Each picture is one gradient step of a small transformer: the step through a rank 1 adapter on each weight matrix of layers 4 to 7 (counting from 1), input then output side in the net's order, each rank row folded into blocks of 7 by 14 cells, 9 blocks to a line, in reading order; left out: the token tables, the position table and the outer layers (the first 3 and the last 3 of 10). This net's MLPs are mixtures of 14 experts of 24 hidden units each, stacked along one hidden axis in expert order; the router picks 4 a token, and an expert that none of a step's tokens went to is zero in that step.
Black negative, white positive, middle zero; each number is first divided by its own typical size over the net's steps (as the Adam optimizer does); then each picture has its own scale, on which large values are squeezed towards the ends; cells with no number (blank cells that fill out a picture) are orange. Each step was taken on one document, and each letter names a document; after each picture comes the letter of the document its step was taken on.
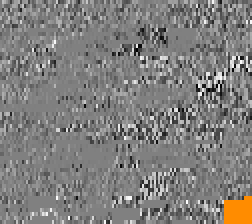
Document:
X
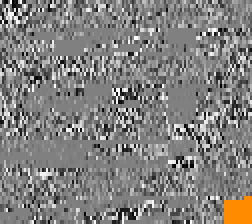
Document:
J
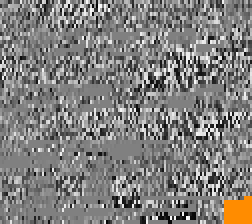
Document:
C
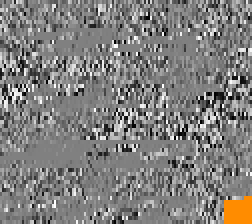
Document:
J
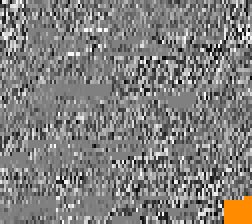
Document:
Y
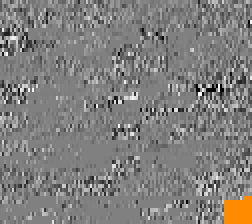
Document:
X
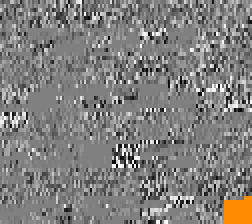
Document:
X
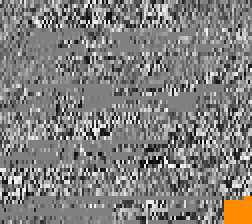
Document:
C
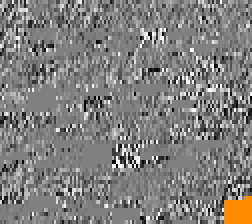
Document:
X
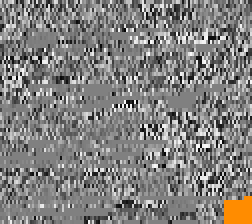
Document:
C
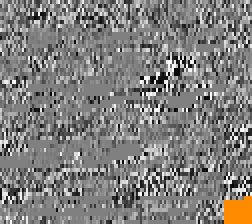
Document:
C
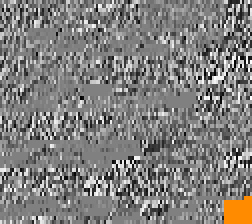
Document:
Y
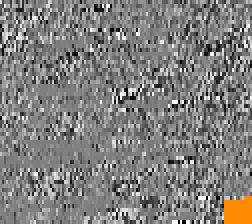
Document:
Y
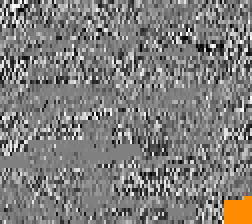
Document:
Y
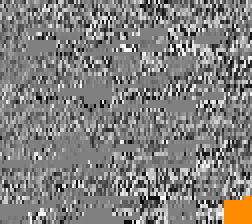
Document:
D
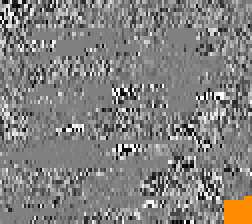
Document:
J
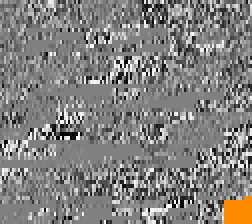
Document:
D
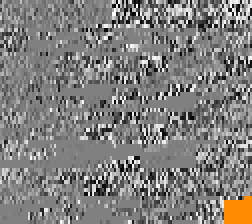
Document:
D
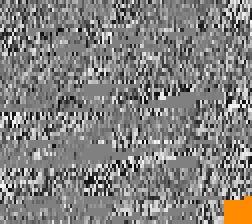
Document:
D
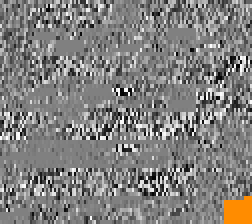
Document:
J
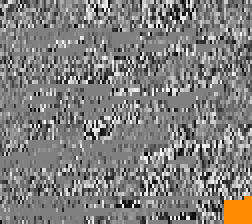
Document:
C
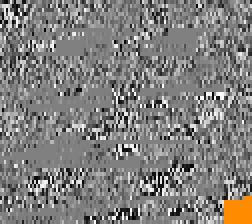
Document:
J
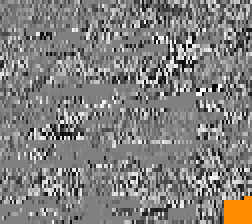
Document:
D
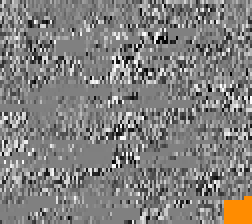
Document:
X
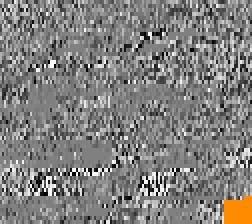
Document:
X
